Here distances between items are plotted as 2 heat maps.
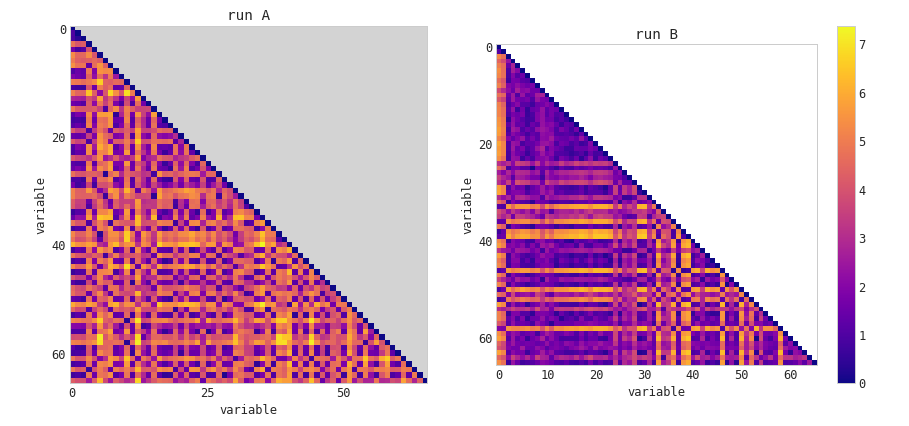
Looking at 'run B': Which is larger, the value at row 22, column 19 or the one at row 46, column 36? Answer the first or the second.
the first
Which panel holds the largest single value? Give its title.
run A
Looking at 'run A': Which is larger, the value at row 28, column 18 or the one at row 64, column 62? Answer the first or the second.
the second
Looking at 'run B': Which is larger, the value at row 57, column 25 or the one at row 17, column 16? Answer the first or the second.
the second
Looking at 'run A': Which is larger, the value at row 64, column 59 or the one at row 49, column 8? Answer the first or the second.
the second
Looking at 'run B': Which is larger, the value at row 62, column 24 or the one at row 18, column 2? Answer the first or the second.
the first
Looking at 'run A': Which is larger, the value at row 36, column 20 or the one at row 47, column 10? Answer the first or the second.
the second
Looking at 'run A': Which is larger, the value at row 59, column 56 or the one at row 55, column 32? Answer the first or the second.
the second
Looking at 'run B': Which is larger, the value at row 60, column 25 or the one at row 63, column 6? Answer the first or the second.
the first
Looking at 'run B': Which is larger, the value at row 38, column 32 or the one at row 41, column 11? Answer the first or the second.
the first
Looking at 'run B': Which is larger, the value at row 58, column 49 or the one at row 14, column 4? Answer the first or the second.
the first
